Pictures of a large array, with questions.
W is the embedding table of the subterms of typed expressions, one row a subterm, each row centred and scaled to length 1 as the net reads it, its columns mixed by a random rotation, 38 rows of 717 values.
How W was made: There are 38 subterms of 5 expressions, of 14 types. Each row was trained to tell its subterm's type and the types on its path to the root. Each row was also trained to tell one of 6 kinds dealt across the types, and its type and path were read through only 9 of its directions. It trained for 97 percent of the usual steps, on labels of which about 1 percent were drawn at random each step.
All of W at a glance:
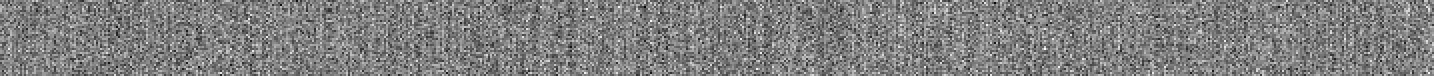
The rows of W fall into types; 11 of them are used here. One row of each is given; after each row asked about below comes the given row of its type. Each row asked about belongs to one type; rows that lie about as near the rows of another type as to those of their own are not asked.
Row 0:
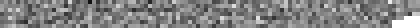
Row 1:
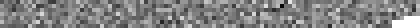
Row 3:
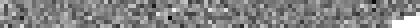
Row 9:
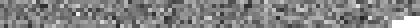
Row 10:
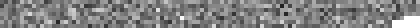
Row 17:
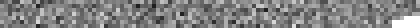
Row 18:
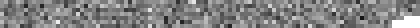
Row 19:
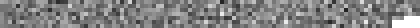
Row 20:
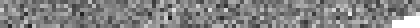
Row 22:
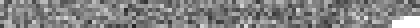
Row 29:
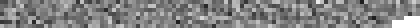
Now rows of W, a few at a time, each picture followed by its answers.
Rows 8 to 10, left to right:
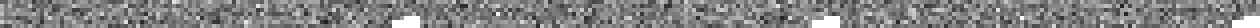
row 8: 17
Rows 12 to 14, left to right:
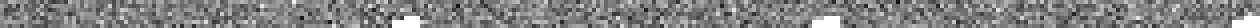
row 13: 22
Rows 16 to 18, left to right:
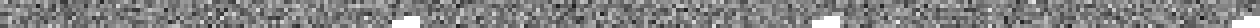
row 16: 22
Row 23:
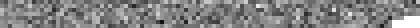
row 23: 17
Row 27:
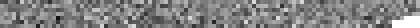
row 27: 17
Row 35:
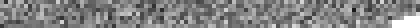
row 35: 20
